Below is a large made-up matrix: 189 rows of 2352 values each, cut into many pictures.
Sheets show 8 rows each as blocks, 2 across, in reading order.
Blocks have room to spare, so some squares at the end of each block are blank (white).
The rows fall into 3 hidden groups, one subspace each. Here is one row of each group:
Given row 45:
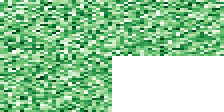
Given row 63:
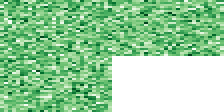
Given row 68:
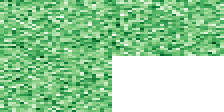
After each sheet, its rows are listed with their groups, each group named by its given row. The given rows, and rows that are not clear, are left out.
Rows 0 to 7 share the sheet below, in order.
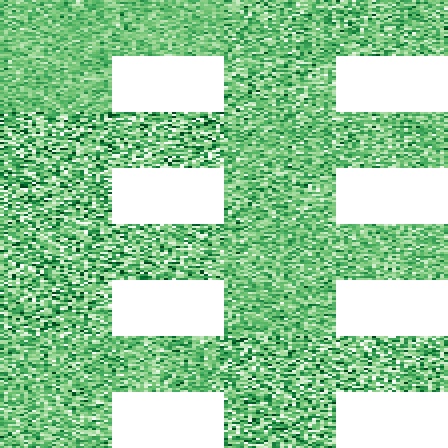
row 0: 68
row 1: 68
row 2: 63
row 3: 68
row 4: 45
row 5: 68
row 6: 68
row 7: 68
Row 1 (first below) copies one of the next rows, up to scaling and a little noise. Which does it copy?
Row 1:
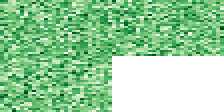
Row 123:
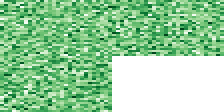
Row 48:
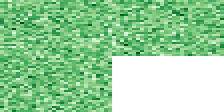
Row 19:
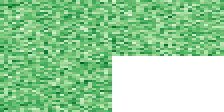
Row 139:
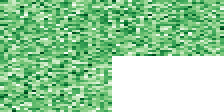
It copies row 139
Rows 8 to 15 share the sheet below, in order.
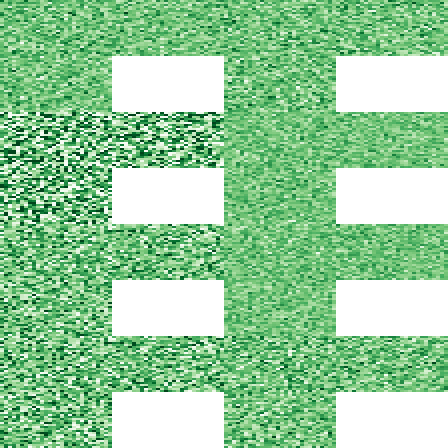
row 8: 45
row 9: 63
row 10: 45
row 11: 45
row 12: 63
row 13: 68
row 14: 63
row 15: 45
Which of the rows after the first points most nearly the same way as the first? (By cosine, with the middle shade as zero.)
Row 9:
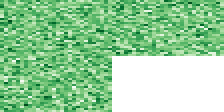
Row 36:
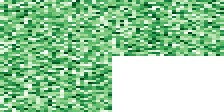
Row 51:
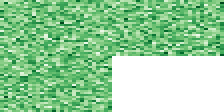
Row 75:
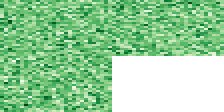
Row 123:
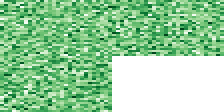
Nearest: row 75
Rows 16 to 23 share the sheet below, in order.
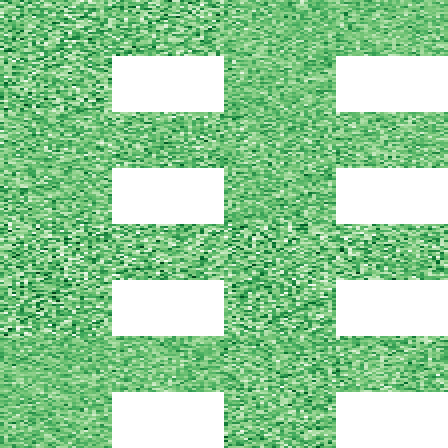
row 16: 63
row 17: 68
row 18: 63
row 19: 68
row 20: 45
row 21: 68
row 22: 68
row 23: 68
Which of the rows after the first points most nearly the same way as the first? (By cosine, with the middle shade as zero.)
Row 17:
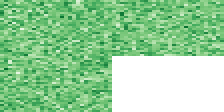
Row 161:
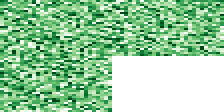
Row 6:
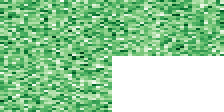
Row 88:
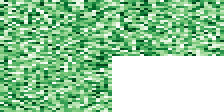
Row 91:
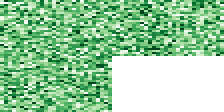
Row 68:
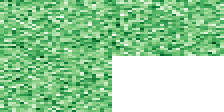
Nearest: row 88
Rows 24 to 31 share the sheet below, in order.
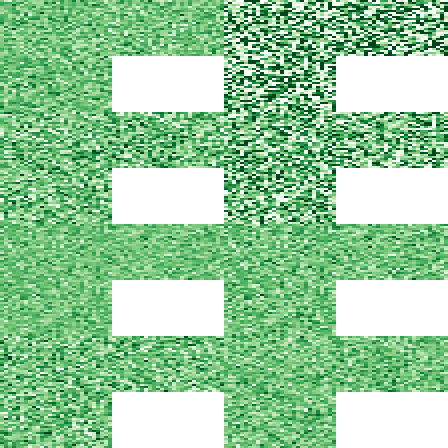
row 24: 68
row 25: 63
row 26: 68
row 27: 45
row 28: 63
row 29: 63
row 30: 63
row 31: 68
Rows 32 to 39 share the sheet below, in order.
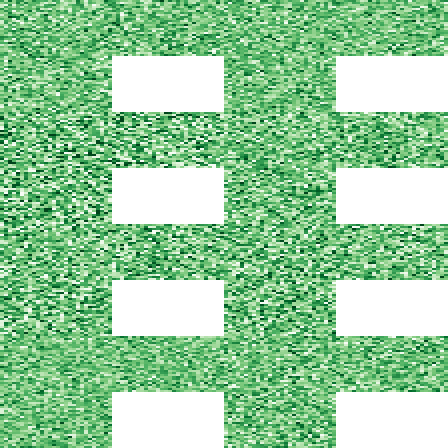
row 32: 68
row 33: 63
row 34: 63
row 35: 68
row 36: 68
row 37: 45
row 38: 45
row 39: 63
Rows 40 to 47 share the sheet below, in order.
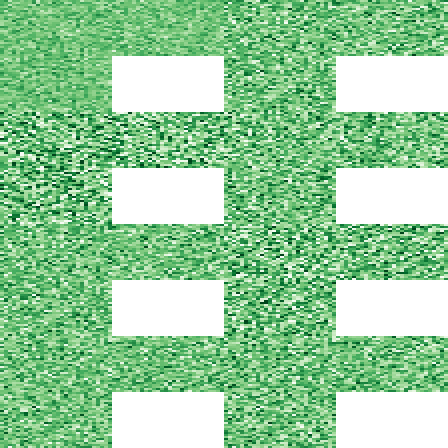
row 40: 45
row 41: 63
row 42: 45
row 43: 68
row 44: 63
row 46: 63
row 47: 63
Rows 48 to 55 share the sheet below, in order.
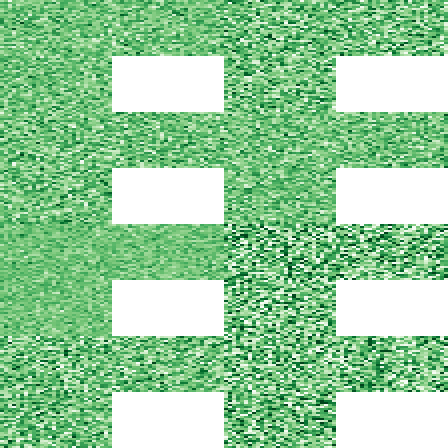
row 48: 68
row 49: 63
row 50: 45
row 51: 63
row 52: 45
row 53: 45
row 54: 45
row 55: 68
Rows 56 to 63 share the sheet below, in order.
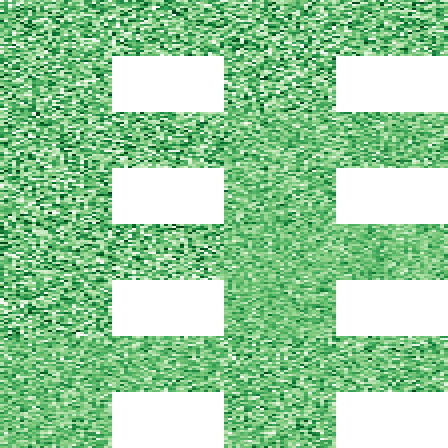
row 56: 68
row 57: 45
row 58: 45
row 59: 45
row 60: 63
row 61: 68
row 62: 63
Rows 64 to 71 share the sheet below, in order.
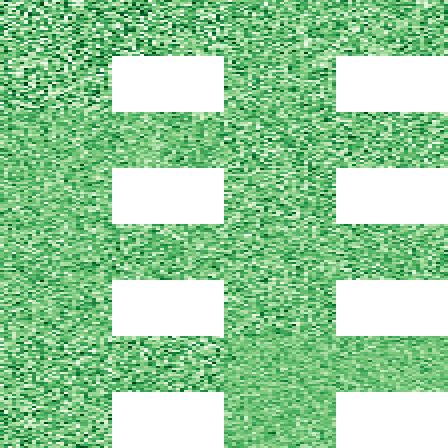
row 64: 68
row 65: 68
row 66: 68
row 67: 45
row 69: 45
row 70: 63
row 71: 63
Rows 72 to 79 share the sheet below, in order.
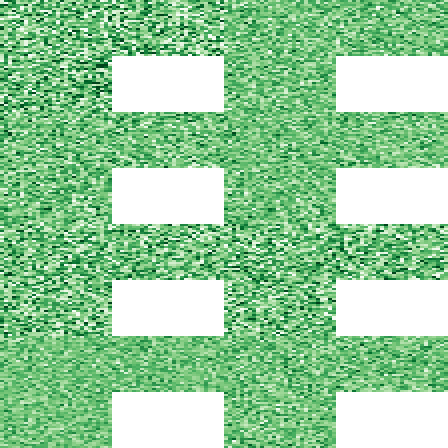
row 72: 68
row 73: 68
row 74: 63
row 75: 63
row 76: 63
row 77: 68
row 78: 68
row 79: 45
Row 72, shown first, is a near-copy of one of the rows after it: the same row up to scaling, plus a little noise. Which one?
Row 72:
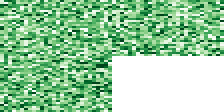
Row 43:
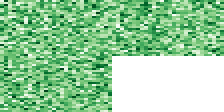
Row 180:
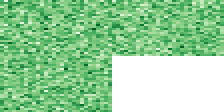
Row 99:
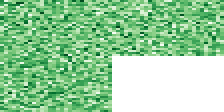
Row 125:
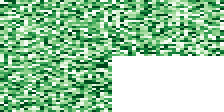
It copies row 125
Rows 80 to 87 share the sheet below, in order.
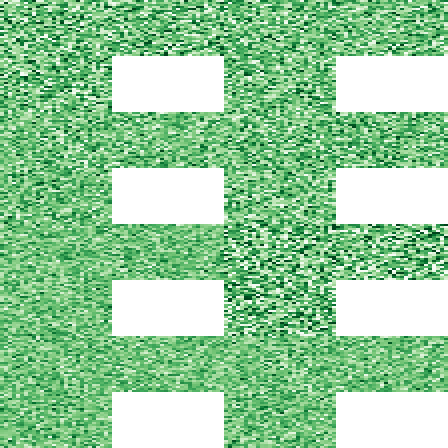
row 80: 63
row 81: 63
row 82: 45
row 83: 68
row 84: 45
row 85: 63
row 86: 45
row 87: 45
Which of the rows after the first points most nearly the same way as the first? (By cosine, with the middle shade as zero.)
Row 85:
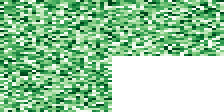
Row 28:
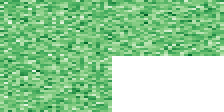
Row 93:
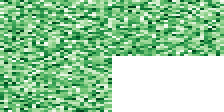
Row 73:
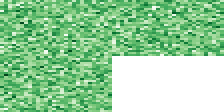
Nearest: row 28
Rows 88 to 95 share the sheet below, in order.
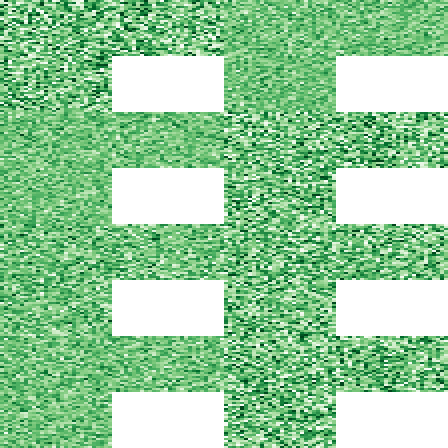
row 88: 68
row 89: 45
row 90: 68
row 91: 68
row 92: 45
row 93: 63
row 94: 63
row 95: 68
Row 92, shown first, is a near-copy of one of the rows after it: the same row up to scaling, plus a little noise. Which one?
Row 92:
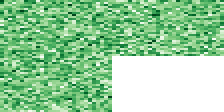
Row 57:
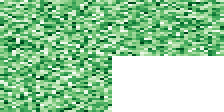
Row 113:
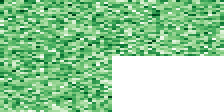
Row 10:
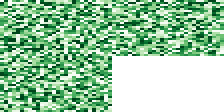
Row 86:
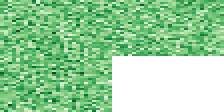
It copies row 113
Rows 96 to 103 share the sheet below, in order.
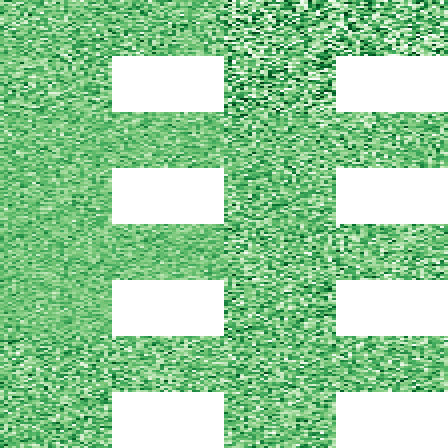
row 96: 68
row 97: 68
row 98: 63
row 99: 68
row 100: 45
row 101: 68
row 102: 68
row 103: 63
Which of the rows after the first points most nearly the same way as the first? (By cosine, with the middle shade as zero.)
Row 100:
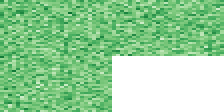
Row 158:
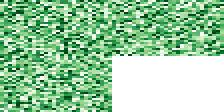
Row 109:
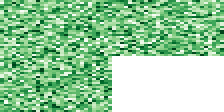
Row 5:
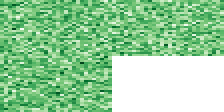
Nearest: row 158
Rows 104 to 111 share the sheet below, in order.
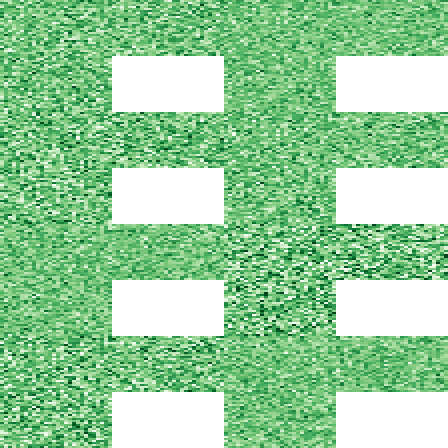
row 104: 63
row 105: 63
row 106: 45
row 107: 63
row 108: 63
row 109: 45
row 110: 63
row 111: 68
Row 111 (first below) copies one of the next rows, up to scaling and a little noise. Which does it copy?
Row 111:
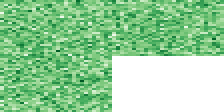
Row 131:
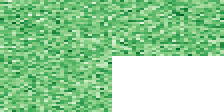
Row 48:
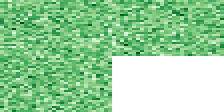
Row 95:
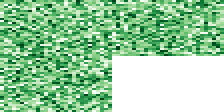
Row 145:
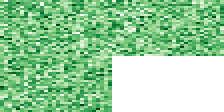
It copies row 95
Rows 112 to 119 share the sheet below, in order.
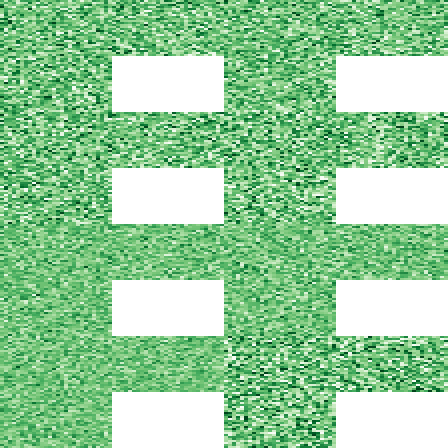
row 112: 63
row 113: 45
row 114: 63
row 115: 68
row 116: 63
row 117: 45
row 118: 45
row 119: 63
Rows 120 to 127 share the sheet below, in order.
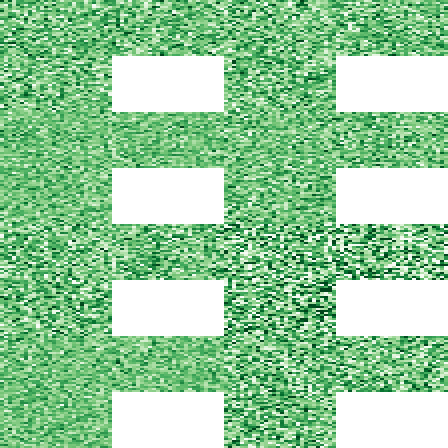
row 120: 68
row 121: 68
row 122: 68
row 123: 68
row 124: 68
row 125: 68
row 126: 68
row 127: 45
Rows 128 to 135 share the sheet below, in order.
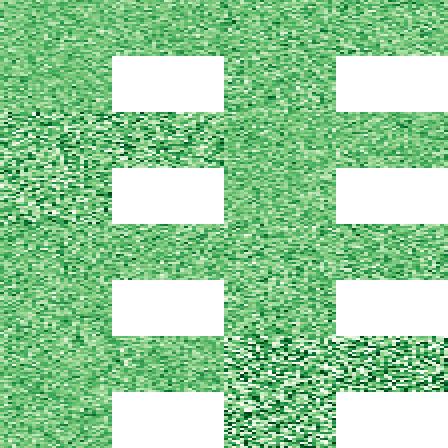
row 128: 63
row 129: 63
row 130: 45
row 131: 68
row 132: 45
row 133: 45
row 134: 68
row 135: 63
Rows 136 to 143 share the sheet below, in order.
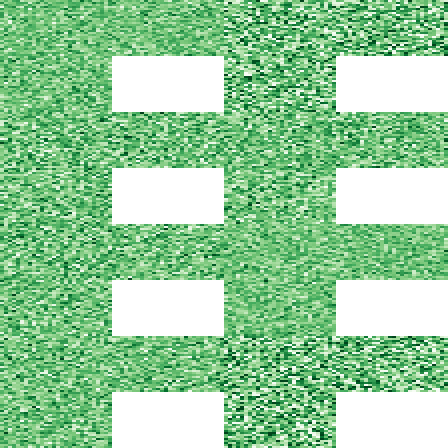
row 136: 63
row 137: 63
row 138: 45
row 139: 68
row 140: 45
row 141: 45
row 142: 63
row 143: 63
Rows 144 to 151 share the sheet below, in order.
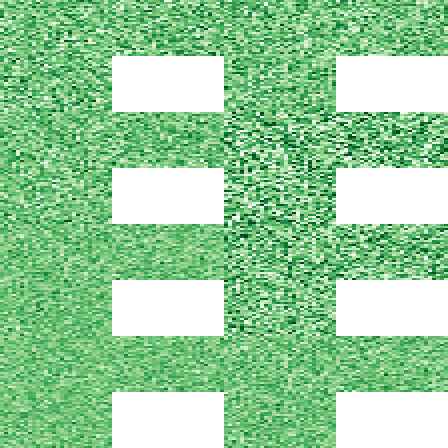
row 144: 63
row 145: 68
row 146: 45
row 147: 45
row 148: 45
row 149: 45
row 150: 63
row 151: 45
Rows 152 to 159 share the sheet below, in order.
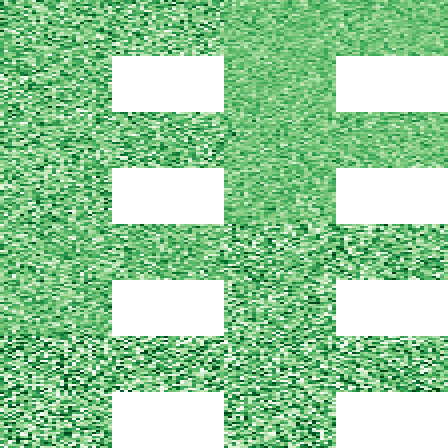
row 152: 63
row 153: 68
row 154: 45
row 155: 63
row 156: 45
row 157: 68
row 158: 45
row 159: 63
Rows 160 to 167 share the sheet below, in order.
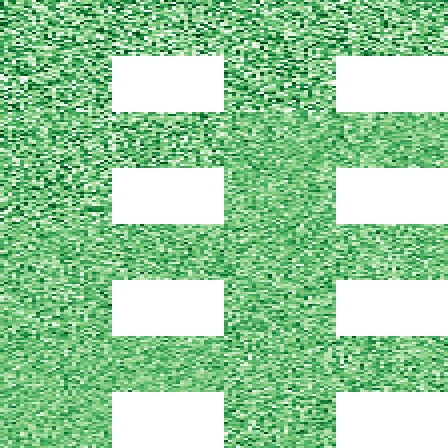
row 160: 63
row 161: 45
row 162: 68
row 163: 68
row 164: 45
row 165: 68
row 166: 45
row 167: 68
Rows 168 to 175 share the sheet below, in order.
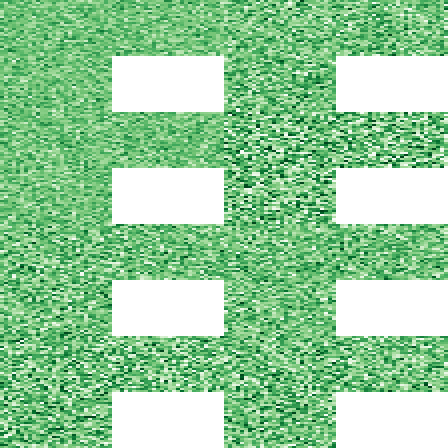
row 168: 63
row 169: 68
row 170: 45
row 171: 63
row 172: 45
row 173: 68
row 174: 68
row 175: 45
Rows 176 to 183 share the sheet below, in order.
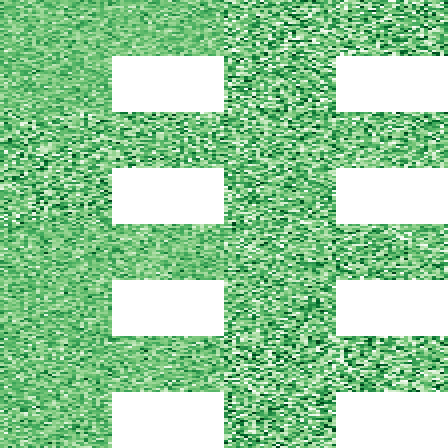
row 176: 63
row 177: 63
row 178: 45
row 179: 63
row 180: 68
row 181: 68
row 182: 63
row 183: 68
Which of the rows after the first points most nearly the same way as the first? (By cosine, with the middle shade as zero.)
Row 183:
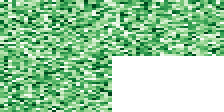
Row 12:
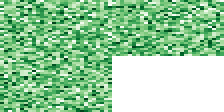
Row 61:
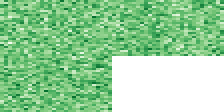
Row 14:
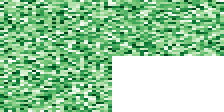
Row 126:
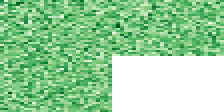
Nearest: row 61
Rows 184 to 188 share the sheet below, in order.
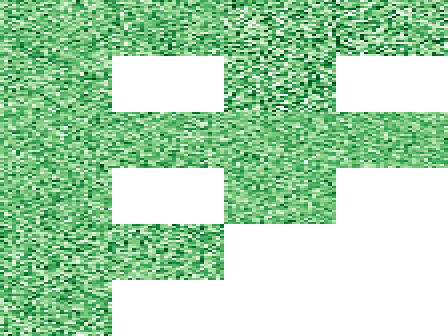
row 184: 68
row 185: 68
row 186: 45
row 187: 45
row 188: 63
